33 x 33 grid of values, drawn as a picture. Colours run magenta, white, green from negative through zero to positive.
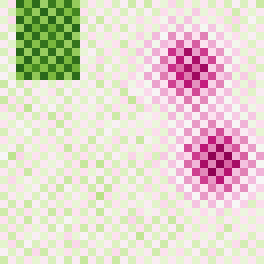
Dips: two. Odd patch: higher, in the top left. Ninth with the highest average: top left. Ninth with the lowest average: middle right.
